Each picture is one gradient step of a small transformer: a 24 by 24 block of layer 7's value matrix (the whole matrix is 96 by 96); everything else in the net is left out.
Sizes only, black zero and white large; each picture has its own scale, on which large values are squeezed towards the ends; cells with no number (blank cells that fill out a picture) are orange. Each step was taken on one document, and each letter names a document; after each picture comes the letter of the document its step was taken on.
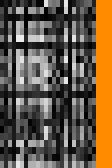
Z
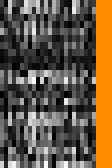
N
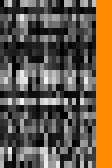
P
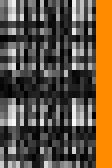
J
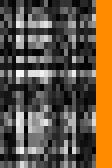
Z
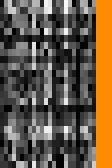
N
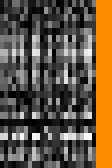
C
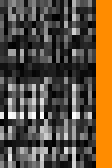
J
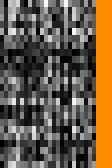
J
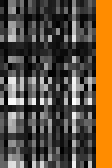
J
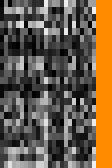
Z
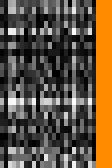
J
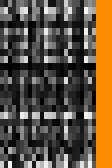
C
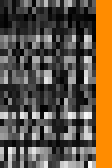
C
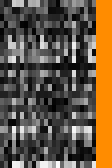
C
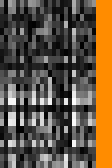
J
